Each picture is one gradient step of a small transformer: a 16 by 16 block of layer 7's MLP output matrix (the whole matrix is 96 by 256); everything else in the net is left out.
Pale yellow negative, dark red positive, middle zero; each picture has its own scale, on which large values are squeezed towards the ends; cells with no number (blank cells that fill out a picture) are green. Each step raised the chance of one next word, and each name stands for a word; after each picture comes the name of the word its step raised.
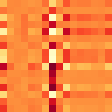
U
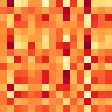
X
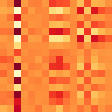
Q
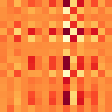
Q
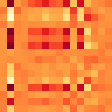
X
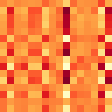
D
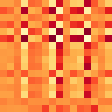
Q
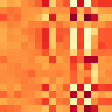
X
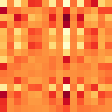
X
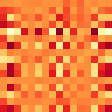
U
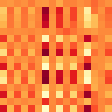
D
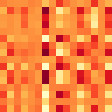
D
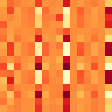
D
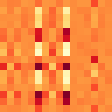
D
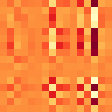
X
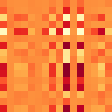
U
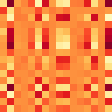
X
